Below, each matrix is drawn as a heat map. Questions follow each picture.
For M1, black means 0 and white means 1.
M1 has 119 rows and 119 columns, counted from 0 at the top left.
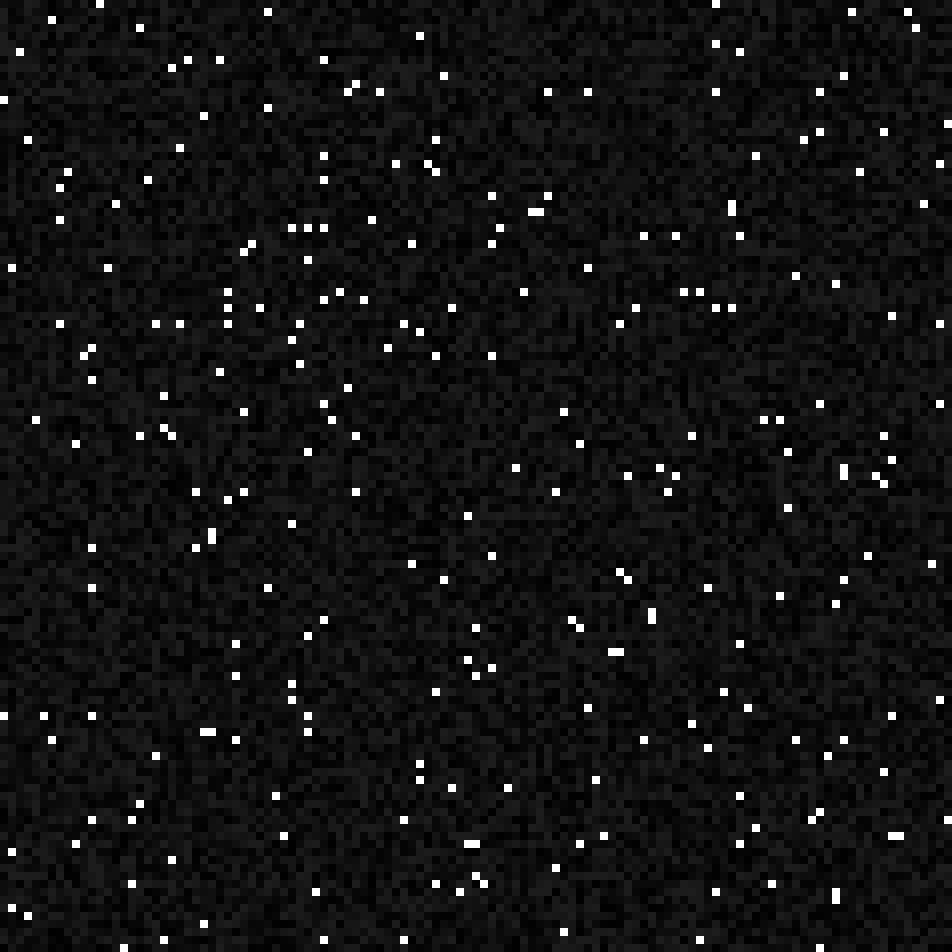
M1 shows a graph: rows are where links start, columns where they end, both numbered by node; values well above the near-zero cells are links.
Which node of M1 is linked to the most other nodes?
node 40
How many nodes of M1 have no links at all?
0
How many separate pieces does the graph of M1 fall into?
3
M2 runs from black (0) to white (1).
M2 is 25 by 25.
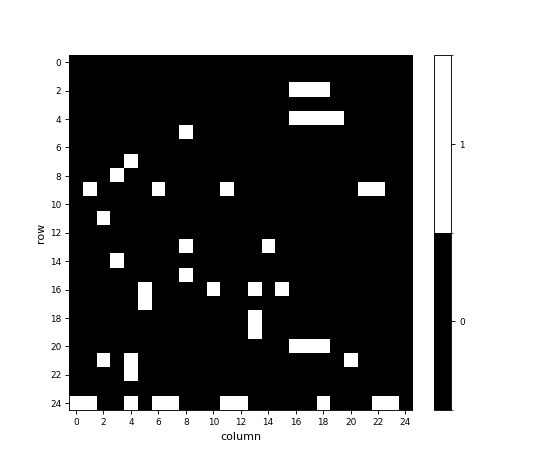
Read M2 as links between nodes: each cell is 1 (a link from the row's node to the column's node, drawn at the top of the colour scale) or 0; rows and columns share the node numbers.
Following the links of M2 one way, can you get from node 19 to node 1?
no
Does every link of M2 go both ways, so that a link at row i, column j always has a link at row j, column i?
no
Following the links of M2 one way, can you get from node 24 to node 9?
no
